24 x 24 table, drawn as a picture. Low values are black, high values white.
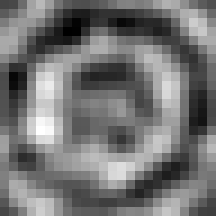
The field is mottled with small blotches. Concentric rings centre on the centre. There are no lone odd cells. The centre is the calmest part. The ninth with the highest average is the middle left.
